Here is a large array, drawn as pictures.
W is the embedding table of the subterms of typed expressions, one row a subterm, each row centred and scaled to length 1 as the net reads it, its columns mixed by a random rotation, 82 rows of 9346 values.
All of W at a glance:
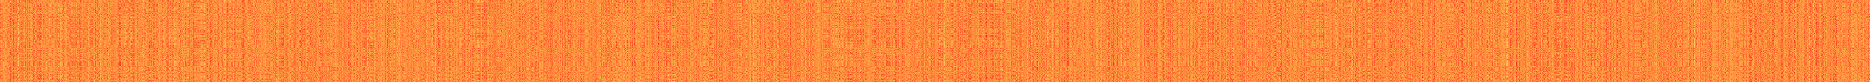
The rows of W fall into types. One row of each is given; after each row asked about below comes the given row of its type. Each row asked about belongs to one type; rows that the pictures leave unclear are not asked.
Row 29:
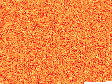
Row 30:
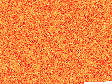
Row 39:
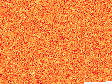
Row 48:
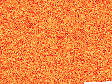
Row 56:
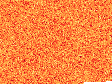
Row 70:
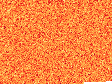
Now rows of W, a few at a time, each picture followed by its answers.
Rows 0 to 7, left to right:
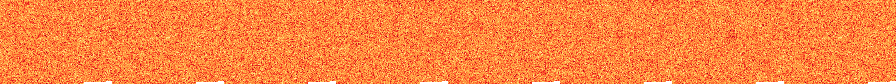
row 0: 56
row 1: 56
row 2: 29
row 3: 70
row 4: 48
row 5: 48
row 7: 56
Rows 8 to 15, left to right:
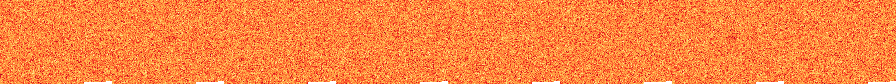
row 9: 39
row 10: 29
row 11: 48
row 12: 29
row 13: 70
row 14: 48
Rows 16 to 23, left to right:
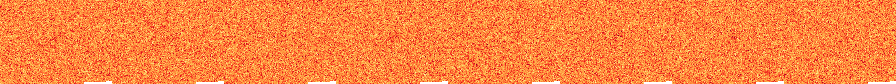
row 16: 30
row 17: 39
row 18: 70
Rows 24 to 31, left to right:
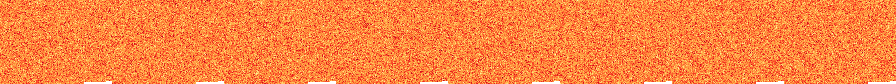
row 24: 39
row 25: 70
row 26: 39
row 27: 48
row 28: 56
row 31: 30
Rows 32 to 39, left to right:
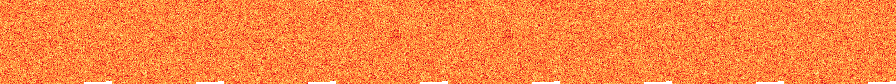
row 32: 39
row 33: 39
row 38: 39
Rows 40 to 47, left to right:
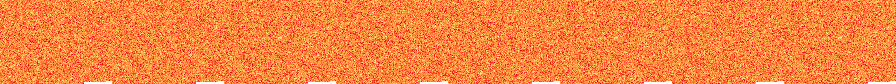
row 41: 30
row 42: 56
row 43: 39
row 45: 56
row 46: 70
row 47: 56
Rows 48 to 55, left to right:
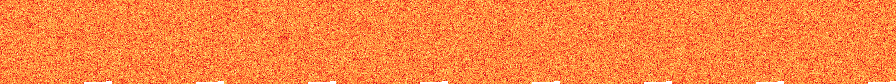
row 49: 29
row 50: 48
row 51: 48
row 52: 70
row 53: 30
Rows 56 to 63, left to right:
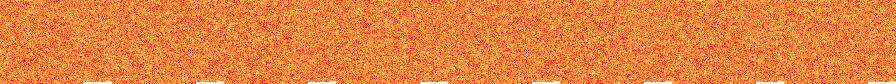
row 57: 30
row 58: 39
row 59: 48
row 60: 30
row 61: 39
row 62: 56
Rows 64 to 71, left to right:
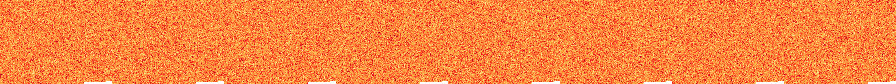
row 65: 56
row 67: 70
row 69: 56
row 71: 39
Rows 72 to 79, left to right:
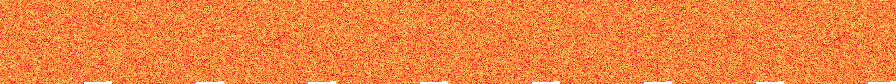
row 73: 56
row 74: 30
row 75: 39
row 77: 48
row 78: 48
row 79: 30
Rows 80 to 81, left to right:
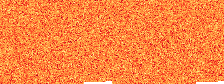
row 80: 70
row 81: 30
